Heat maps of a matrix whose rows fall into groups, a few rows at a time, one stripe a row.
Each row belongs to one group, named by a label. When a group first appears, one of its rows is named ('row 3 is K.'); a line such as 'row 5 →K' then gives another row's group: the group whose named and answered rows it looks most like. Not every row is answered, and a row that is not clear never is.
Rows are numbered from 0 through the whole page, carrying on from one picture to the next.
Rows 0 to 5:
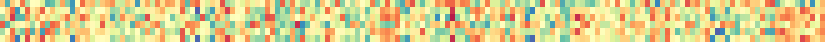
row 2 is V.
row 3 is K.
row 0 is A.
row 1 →V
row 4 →V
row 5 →V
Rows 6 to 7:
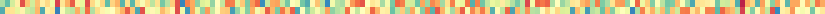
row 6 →K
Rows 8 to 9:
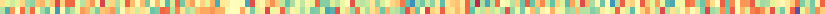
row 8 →K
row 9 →A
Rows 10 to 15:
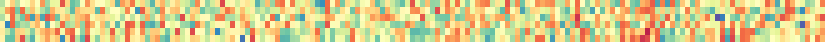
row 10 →A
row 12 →V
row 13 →A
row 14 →K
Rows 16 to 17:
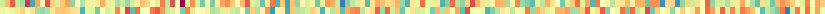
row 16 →V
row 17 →K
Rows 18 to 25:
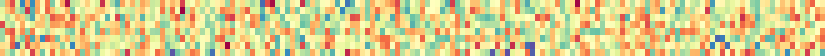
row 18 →V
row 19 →V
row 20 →K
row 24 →V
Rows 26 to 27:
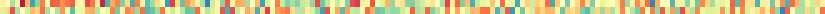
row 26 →K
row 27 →A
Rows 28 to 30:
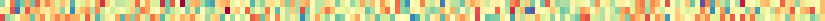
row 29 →V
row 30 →K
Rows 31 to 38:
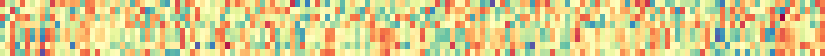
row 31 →K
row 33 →K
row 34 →A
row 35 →V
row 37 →V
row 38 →V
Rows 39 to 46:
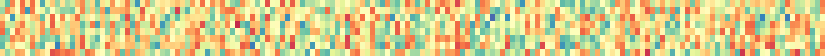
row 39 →A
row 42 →K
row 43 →K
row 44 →A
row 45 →A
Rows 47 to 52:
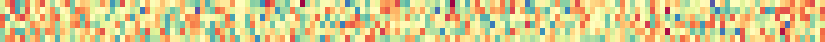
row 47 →V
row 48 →V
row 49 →K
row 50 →K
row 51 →V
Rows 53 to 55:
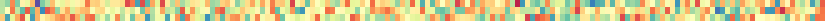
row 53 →A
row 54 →V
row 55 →K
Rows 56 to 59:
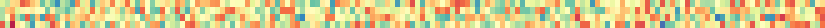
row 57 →A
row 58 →V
